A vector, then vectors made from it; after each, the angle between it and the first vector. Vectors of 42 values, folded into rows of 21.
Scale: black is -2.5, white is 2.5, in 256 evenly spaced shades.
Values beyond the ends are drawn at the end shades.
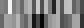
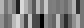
partly aligned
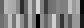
partly aligned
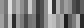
partly aligned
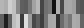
partly aligned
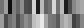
nearly opposite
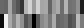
partly aligned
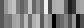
orthogonal
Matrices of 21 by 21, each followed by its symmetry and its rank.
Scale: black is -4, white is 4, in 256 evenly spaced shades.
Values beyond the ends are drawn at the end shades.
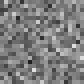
neither, full rank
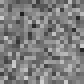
neither, full rank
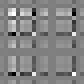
symmetric, rank one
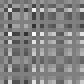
symmetric, rank one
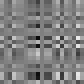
neither, rank one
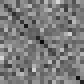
symmetric, full rank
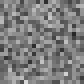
neither, full rank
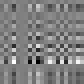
neither, rank one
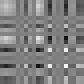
symmetric, rank one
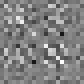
symmetric, rank three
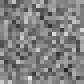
neither, full rank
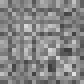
symmetric, rank three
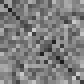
symmetric, full rank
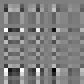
neither, rank one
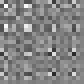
symmetric, rank three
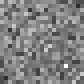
symmetric, full rank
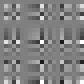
symmetric, rank one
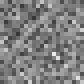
symmetric, full rank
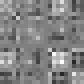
symmetric, rank three
